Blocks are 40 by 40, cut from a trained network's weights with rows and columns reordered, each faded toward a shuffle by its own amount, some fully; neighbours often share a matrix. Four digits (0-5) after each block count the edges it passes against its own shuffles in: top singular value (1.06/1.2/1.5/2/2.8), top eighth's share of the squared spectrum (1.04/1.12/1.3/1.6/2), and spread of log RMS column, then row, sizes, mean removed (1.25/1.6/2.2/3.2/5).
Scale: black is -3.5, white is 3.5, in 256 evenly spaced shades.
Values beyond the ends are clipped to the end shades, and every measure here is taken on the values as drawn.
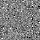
2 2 1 0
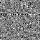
3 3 0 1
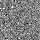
0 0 0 0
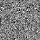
2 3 1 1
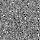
2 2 0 0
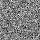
0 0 0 0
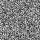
0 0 0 0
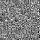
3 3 1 1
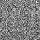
3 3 1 0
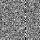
3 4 2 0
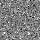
1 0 0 0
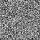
2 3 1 0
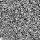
2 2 0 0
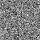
2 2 0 0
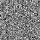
0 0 0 0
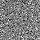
0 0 0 0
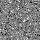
1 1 0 0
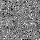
0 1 0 0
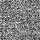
2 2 0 0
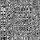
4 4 2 1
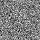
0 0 0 0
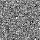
2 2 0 0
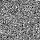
1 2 0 0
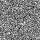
0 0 0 0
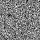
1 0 0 0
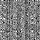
3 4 1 2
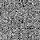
2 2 0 1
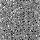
2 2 0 1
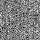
2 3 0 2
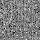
0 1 0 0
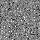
1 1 0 0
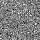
1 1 0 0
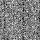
2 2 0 0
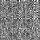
3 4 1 2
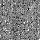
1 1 0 0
